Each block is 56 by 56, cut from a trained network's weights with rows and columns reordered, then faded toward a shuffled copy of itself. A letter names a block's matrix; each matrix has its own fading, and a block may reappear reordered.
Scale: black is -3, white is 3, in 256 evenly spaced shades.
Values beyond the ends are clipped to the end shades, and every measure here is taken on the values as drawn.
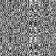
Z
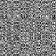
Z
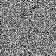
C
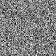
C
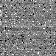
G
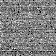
G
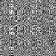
Z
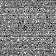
G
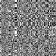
Z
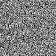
C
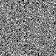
C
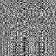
Z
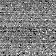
G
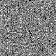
C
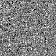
C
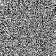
C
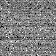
G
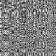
Z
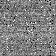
G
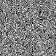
C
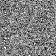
C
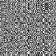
Z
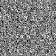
C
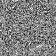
C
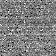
G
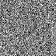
C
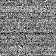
G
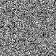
C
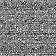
G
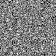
C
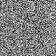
C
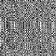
Z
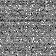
G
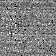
G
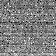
G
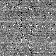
G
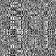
Z
